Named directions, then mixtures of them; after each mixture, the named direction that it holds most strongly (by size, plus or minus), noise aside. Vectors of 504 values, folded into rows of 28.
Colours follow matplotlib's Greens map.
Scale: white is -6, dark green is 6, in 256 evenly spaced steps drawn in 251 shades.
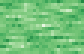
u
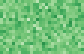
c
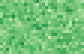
c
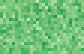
c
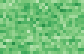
c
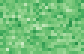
c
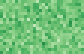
c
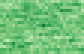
u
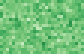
c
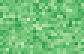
c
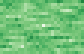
u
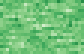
u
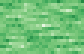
u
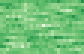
u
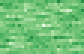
u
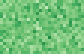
c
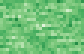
u
